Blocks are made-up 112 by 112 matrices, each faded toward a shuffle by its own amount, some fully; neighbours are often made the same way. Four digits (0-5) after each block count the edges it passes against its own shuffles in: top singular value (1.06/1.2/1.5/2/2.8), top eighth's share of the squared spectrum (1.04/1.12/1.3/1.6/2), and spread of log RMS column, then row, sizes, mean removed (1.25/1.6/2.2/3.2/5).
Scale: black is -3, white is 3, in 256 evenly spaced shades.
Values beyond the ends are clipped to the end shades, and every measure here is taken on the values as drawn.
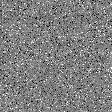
0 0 0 0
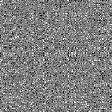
4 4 3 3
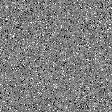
3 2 1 1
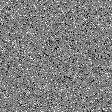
1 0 0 0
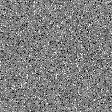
3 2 0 1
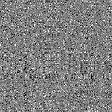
4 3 2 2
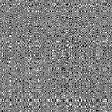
5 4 3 3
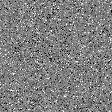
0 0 0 0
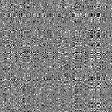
5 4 3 3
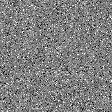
2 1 0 0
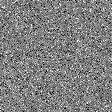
1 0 0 0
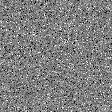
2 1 0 0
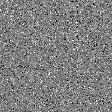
3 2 1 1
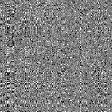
5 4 3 2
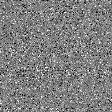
1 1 0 2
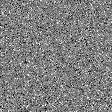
0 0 0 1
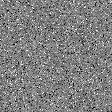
0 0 0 0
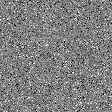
0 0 0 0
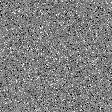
0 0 0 0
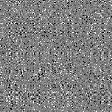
5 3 2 2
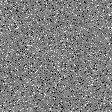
0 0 0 0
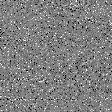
3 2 0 1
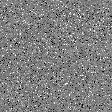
2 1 0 0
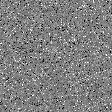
3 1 0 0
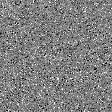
2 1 0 0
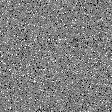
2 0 0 0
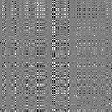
5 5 4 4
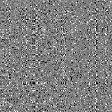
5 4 3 2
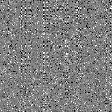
4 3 3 2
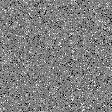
3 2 1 0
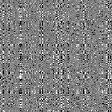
5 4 4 3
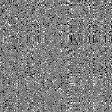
5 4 3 2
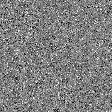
0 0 0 0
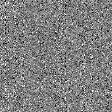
1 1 3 0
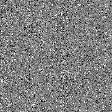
1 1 3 0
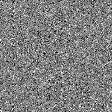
0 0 2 0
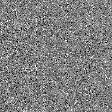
1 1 3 0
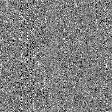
1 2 3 0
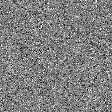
0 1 2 0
